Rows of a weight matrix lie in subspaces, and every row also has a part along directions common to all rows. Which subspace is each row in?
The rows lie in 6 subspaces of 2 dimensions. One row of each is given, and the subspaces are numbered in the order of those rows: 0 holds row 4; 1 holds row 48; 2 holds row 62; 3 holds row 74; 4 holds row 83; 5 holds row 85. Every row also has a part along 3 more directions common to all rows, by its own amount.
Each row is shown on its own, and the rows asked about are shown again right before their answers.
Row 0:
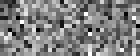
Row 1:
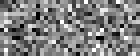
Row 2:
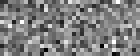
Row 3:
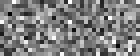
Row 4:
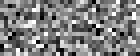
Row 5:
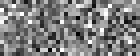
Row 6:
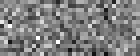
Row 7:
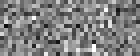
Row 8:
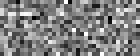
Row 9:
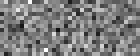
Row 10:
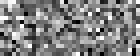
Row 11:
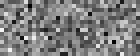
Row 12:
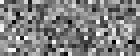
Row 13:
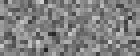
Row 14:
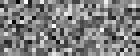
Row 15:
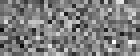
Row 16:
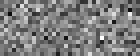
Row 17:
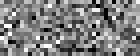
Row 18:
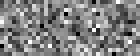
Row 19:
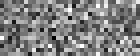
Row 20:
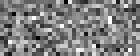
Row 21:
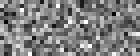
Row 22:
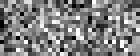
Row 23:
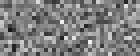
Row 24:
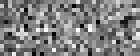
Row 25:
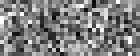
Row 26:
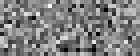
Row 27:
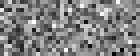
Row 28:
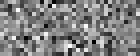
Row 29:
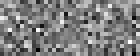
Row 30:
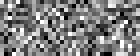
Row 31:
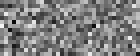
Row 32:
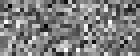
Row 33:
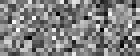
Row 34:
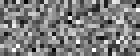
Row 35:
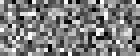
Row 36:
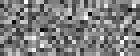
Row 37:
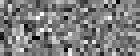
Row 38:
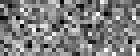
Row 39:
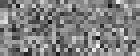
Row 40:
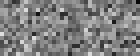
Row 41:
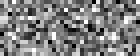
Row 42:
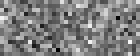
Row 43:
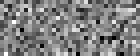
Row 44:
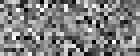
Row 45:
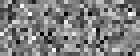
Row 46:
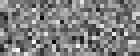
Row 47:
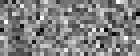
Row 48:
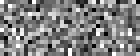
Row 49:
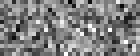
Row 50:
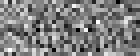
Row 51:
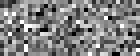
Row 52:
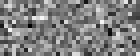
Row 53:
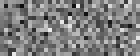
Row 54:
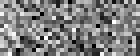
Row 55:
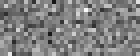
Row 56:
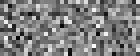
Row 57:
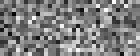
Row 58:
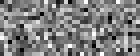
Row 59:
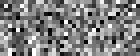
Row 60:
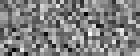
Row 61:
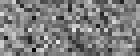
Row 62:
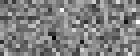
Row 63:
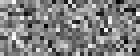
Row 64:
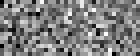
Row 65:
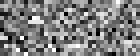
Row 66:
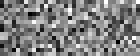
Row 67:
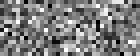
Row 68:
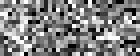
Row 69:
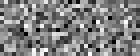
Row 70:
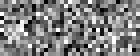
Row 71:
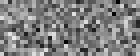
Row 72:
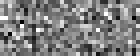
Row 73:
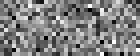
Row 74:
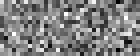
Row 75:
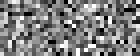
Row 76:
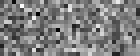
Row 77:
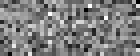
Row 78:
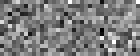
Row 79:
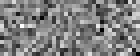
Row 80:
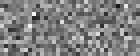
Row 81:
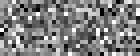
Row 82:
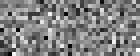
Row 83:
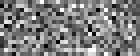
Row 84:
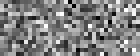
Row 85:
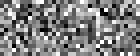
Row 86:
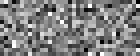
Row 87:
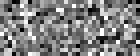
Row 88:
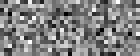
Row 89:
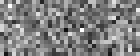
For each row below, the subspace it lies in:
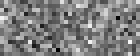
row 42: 3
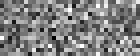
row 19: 1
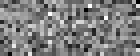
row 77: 5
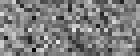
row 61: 4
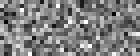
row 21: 3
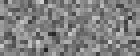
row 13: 2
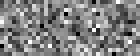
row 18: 3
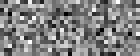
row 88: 1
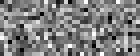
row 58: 4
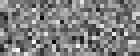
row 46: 0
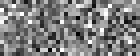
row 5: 3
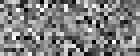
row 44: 4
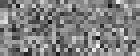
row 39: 0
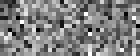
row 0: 3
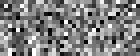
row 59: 5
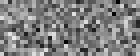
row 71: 2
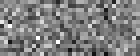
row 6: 4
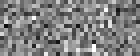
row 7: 4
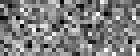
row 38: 3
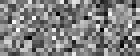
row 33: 1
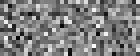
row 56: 1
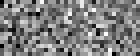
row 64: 1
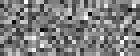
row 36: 1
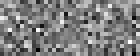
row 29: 3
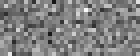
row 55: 5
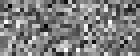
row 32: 4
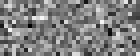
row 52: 0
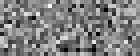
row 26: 4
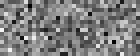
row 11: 1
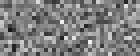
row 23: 0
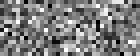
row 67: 4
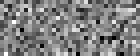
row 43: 1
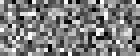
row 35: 1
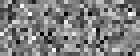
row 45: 5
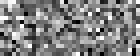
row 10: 3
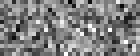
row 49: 2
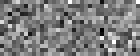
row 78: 2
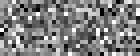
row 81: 5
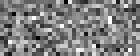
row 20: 4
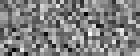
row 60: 0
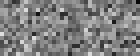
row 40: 5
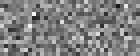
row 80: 0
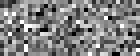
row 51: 5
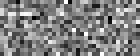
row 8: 4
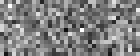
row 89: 1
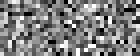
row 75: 4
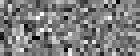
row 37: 4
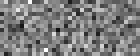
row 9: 2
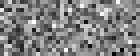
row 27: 3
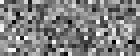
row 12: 1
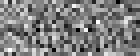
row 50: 2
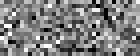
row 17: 4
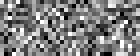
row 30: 1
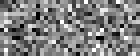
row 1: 0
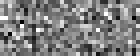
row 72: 3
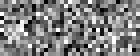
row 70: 2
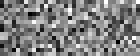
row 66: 1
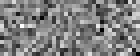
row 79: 0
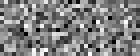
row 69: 2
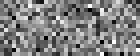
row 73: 5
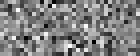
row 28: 4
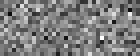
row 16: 5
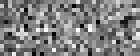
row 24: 2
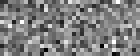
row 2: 2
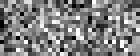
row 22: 3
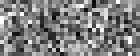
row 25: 3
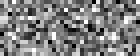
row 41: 2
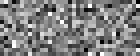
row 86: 5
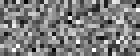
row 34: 1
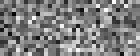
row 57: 4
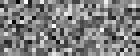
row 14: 1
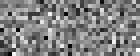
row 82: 5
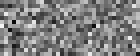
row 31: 0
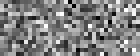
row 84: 4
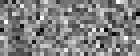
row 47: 0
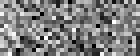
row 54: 4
